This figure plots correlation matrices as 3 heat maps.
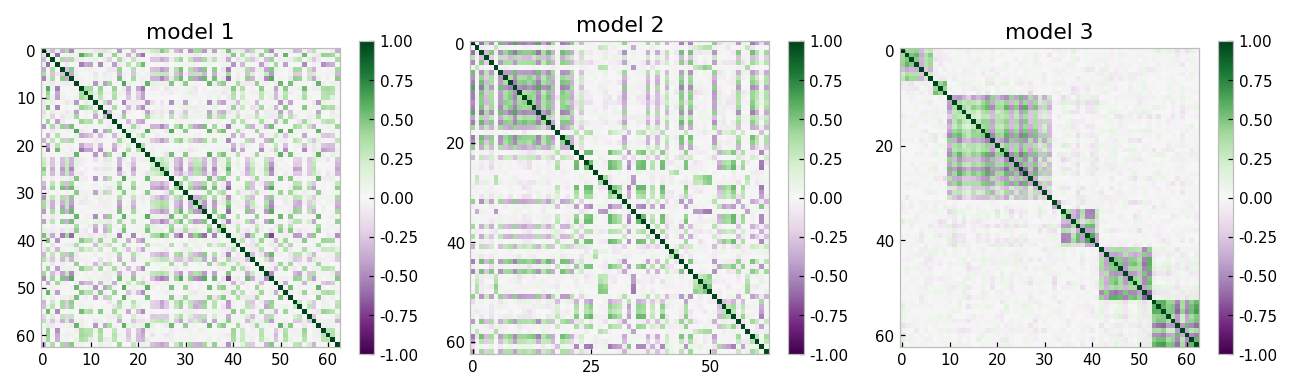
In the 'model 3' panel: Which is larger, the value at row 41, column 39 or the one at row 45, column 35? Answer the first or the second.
the second
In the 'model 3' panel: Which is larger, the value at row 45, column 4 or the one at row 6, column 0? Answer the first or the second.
the second
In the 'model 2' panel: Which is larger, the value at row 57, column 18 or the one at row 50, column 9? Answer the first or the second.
the first
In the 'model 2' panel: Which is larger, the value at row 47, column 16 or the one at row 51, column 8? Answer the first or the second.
the first
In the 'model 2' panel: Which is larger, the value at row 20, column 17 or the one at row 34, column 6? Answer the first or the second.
the second
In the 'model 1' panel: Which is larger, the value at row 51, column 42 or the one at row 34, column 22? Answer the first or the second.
the first
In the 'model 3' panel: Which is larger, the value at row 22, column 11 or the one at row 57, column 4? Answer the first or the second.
the first
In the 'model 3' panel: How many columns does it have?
63
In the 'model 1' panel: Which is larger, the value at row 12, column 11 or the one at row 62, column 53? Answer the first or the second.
the second
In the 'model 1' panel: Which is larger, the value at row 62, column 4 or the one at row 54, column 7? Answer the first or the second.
the first
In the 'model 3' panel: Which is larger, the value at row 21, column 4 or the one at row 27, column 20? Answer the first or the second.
the first
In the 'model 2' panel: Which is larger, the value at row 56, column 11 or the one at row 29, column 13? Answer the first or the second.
the first
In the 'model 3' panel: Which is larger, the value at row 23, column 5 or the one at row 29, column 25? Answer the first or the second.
the second
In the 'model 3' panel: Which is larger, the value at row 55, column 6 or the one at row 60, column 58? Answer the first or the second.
the second
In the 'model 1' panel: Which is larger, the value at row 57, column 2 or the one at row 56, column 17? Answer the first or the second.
the second
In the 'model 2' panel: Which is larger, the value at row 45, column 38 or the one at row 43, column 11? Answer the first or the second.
the first
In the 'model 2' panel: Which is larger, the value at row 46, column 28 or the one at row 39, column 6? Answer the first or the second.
the second
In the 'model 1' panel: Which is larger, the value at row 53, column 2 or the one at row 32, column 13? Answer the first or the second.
the first
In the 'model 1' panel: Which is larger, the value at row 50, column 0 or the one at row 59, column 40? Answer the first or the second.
the second
